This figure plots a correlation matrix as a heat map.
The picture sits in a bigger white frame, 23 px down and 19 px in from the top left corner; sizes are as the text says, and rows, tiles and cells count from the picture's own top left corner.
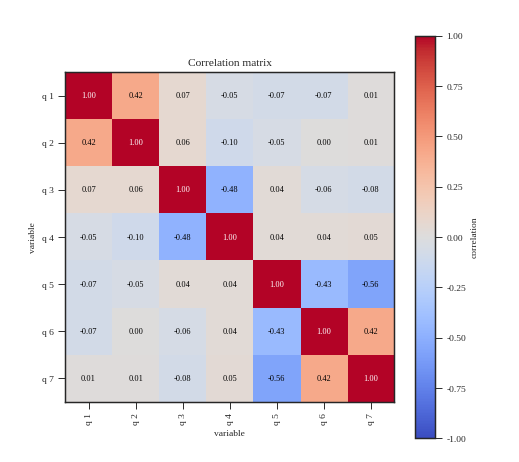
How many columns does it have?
7
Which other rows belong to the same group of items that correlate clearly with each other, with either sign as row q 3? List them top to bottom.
q 4
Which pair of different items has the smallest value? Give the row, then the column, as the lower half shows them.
q 7, q 5
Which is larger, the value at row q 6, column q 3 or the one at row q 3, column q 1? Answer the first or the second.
the second
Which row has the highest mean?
q 2
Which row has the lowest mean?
q 5
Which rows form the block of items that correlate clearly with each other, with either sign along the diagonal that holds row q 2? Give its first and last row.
q 1 to q 2
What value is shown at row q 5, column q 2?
-0.05
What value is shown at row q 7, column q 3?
-0.08
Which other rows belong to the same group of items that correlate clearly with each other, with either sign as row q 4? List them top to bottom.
q 3
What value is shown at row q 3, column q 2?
0.06
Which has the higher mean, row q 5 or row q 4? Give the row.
q 4
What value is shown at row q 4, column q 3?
-0.48
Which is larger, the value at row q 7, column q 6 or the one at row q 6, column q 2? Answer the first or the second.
the first
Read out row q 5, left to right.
-0.07 -0.05 0.04 0.04 1.00 -0.43 -0.56
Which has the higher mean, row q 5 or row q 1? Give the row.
q 1
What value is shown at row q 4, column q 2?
-0.10
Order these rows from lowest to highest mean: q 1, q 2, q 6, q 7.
q 7, q 6, q 1, q 2
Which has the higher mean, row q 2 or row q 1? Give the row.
q 2
